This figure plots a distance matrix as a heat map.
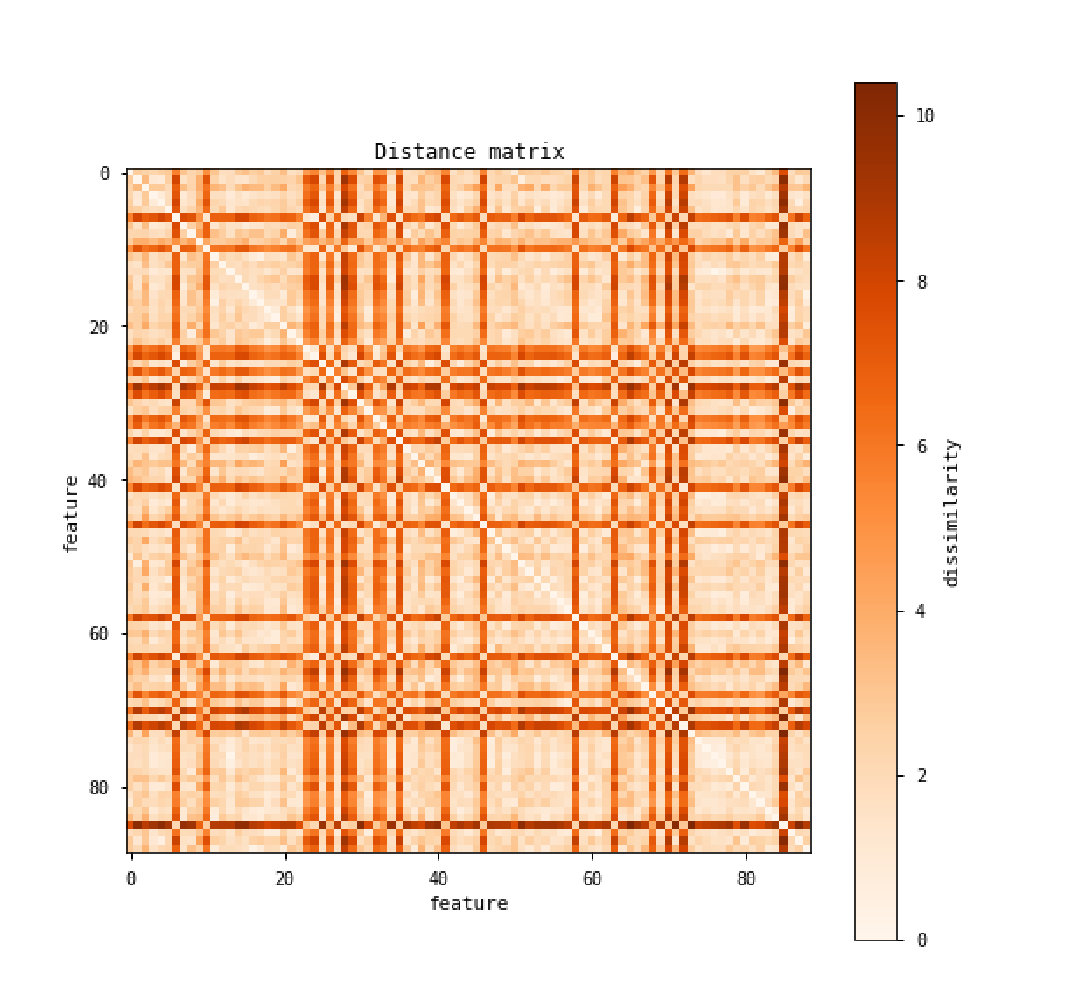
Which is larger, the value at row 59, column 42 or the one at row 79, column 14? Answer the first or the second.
the second
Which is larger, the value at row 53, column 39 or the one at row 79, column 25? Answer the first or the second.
the second
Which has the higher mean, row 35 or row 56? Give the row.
35
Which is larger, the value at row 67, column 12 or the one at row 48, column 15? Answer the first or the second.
the first
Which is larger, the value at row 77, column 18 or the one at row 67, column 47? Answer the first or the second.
the second
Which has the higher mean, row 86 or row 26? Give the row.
26
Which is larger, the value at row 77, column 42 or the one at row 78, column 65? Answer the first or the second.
the second
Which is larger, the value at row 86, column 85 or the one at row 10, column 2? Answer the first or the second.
the first
